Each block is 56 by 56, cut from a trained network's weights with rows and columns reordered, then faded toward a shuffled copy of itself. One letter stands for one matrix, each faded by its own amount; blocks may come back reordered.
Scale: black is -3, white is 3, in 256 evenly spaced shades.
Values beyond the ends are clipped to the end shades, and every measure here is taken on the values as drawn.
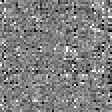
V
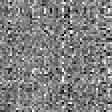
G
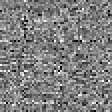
G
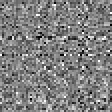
G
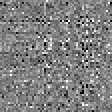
V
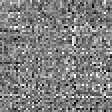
G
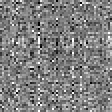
G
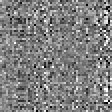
G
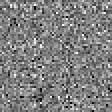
V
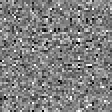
V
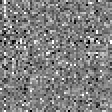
V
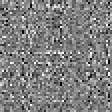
G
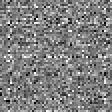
G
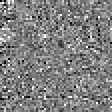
V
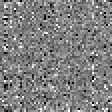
V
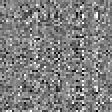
G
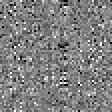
V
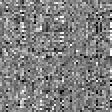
G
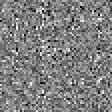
V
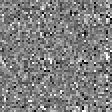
V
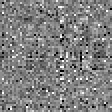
V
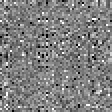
V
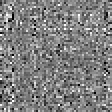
G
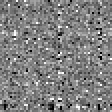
V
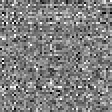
G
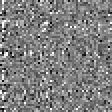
V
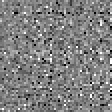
V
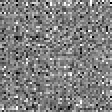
G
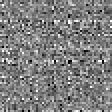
G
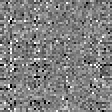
V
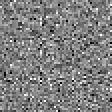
V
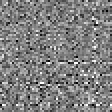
G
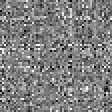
G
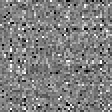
V
